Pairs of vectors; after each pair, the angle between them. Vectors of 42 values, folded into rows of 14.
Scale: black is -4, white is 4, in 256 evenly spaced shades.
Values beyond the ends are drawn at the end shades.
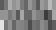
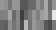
orthogonal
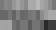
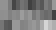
nearly opposite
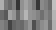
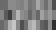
partly opposed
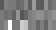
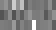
orthogonal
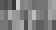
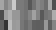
orthogonal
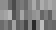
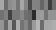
partly opposed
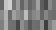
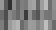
nearly opposite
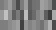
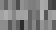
partly aligned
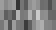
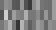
orthogonal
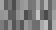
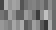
nearly opposite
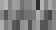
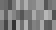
orthogonal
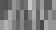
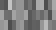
orthogonal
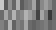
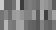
partly aligned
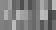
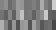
partly aligned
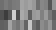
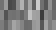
orthogonal
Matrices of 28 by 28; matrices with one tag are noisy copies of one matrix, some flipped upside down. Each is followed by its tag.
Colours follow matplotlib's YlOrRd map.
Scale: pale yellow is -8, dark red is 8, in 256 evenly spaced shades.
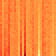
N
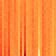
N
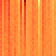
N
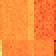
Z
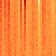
N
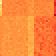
Z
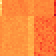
Z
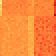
Z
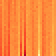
N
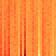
N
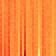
N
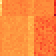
Z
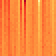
N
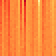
N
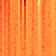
N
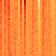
N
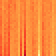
N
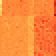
Z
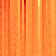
N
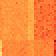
Z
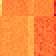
Z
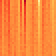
N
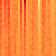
N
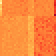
Z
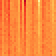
N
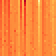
N
